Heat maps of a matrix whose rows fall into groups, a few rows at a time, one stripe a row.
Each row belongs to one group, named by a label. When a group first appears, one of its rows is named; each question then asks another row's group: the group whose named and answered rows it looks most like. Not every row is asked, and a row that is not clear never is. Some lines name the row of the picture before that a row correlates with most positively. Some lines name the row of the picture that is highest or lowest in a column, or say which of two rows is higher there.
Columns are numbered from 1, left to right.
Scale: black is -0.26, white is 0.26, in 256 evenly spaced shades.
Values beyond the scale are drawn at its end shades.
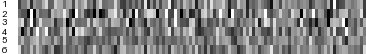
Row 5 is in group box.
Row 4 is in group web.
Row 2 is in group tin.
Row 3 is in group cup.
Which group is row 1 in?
web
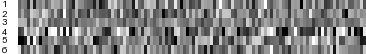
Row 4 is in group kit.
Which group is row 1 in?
tin
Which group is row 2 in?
box
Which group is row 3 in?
cup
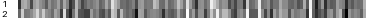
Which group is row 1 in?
box
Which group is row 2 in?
box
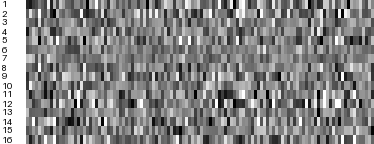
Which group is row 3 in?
tin
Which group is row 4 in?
box
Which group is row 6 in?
cup
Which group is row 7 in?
cup
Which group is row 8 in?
tin
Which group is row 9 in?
web
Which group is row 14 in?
cup
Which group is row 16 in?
web
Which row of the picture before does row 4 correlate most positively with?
1
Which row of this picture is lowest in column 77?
11
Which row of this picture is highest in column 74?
9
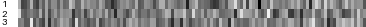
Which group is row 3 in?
tin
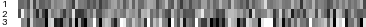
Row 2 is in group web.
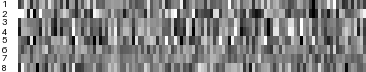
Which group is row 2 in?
cup
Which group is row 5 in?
tin
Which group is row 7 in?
box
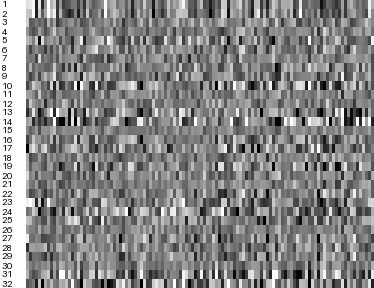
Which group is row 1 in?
cup
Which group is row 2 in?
cup
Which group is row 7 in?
tin
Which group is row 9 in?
web
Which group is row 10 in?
kit
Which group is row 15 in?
web
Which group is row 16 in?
kit
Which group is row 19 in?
kit
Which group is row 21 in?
kit
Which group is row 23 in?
cup
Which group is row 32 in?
tin
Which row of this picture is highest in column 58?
5
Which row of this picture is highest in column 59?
31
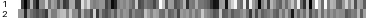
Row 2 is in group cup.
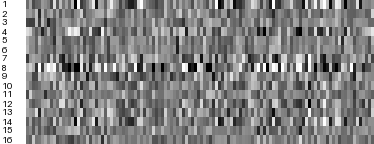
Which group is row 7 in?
kit
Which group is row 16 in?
cup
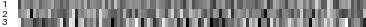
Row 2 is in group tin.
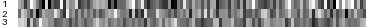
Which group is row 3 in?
cup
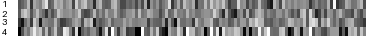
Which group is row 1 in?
web
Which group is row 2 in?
box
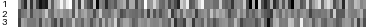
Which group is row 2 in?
web
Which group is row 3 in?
kit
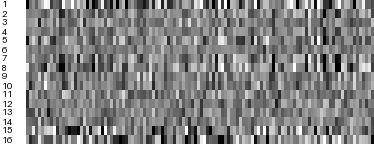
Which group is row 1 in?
box
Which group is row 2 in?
kit
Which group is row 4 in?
kit
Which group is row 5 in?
box
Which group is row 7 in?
kit
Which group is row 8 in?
kit
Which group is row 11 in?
web
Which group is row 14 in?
tin
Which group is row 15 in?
cup
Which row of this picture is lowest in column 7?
8
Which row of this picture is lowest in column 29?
1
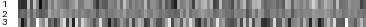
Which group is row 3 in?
web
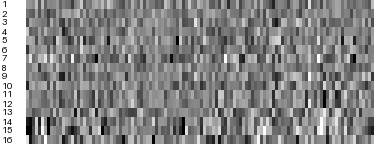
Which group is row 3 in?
kit
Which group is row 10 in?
kit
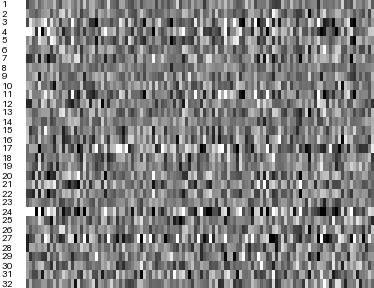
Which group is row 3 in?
box
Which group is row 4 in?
cup
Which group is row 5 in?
box
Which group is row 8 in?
box
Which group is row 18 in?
tin
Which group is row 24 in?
cup
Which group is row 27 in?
web
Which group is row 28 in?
kit
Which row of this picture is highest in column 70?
3
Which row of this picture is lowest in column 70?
29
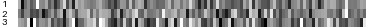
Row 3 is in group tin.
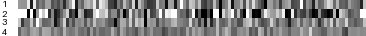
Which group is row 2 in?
cup
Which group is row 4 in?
box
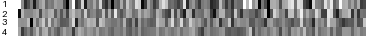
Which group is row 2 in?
kit
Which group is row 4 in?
web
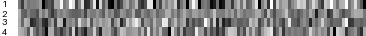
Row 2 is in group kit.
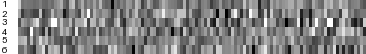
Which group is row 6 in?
tin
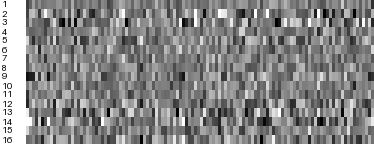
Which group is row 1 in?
tin
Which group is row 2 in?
box
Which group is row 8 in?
kit
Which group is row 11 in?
web
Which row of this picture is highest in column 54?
2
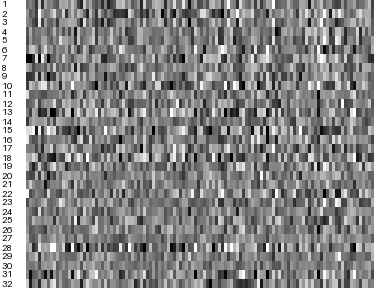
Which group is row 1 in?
tin
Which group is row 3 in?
tin
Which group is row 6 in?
box
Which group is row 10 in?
box
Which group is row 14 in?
kit
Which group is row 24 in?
tin
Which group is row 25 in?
kit
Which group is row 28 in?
box
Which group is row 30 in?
web
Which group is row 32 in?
web
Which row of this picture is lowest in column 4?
15
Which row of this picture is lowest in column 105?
22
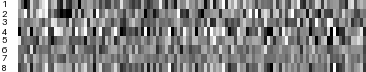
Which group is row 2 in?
cup
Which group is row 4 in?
web
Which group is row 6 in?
tin
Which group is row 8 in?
web
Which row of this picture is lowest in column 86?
5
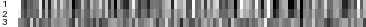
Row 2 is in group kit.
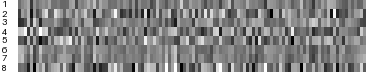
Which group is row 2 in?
web
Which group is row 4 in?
cup
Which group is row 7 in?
cup
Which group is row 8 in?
tin
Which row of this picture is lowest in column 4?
8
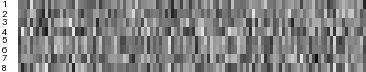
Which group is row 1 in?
tin
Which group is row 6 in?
web
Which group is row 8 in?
web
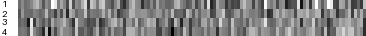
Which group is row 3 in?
tin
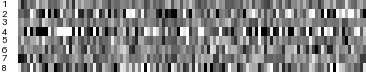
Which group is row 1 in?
web
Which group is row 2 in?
tin
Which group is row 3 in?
box
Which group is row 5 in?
box
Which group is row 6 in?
kit
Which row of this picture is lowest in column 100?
6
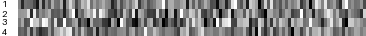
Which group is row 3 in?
box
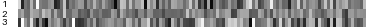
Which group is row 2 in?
box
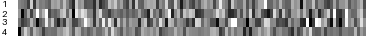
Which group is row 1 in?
tin
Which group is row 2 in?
web
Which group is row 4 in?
box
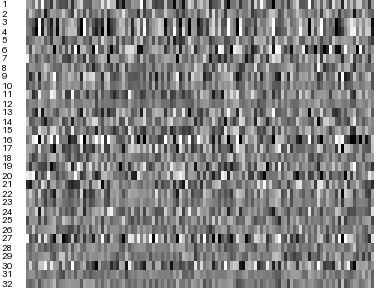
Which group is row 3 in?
tin
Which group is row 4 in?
tin
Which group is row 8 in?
box
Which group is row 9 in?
web
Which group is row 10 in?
web
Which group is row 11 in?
box
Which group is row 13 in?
tin
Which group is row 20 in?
cup
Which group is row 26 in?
cup
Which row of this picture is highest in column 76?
11
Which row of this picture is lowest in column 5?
16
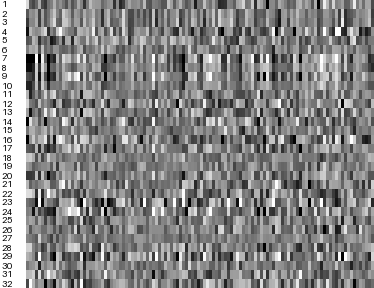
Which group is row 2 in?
web
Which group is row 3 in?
web
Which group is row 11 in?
web
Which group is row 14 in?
web
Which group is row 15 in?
box
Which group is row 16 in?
kit
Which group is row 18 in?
cup
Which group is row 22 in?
cup
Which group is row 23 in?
tin
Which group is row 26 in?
kit
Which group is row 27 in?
tin
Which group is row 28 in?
cup
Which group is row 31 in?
cup
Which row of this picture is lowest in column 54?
24
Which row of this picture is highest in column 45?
23
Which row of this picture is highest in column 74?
14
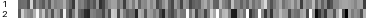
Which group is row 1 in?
tin
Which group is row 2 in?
box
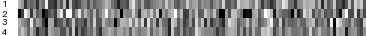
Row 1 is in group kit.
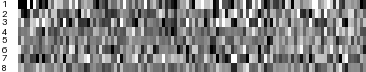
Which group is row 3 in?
box
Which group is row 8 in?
box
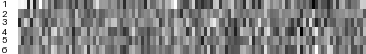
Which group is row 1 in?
cup
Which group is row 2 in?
tin
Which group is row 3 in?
box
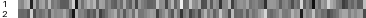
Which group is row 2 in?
tin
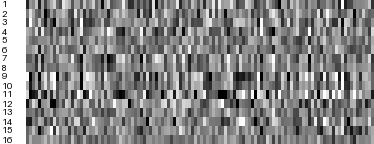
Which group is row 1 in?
web
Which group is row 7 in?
tin
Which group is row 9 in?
web
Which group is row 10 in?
web
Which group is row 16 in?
box
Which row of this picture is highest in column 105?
11
